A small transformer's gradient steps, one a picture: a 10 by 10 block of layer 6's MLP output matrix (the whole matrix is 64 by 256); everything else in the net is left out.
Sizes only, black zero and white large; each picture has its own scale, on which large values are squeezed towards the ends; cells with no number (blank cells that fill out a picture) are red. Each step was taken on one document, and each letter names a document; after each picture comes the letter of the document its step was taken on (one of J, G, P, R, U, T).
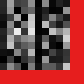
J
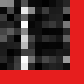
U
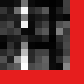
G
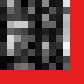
J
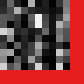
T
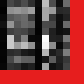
J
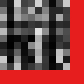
T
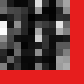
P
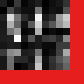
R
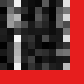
R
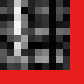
G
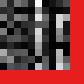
T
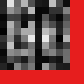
J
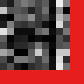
T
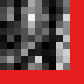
T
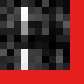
G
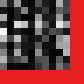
P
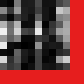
P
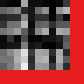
G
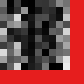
P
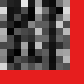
T
